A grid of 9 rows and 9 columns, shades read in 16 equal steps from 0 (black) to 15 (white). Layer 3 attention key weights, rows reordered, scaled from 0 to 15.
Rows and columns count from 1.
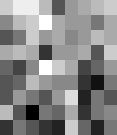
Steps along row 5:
down up up down down down up up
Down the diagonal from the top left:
12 11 12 3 12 8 2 7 7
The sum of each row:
98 91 81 79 74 58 62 57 47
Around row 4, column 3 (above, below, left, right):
12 8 11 3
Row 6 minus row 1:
-7 -8 -3 -2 3 -1 -7 -10 -5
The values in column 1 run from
3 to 12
